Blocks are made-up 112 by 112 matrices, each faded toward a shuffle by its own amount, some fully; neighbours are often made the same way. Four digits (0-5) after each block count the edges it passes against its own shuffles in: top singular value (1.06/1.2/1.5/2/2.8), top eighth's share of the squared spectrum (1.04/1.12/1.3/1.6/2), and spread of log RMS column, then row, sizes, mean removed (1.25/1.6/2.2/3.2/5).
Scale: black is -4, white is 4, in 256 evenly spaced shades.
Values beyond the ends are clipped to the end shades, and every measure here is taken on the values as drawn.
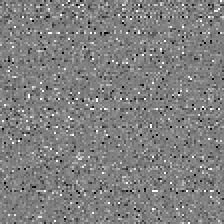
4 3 1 2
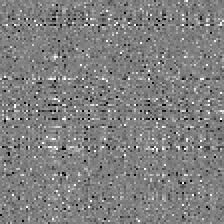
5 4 2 3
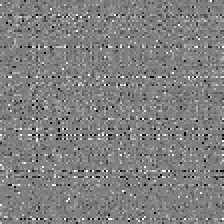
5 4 2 3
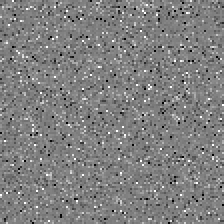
2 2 0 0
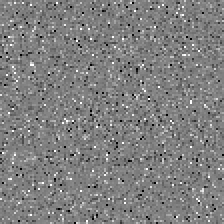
2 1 0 0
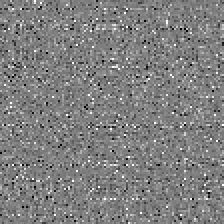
4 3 1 2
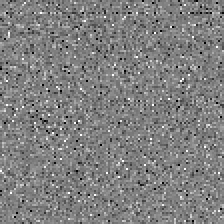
2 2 0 1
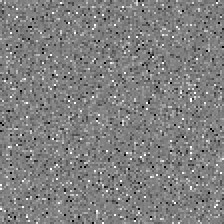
0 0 0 0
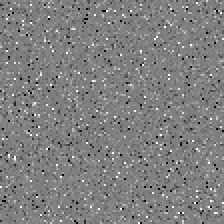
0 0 0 0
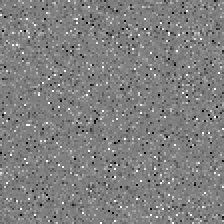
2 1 0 0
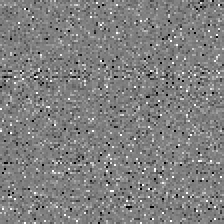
3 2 0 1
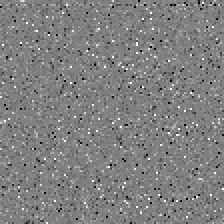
2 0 0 0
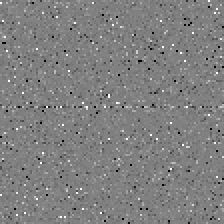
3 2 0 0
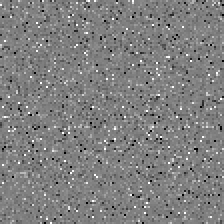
2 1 0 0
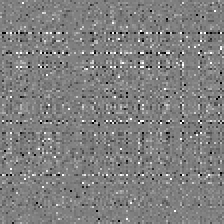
5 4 3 3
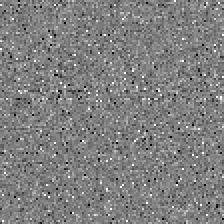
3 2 0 1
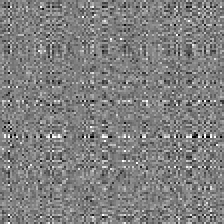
5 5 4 4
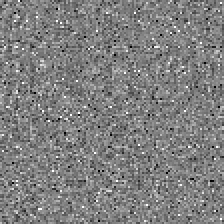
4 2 1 1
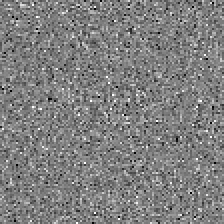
4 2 1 1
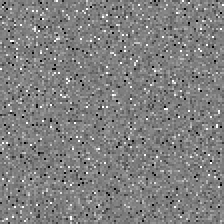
0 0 0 0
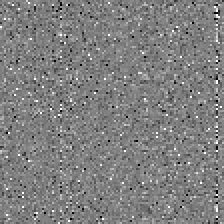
4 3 2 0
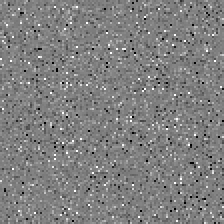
2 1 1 0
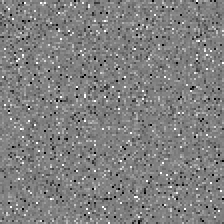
2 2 1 0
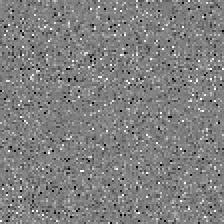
3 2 1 1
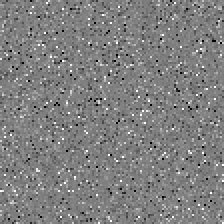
0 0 0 0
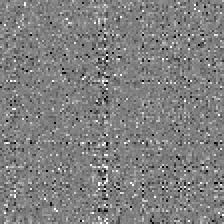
4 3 3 2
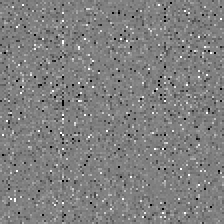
3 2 1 1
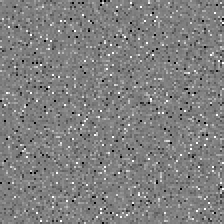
1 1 0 0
